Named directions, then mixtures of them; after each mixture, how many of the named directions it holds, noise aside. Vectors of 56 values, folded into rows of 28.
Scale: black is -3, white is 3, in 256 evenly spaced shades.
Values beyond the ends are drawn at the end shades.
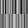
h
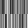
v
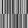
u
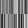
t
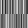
three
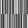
three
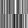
three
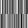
three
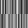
two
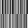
three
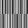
two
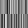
two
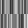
two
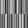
two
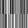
two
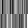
three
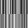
two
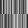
one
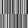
one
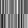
two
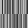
one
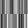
two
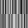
one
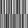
two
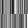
three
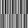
two
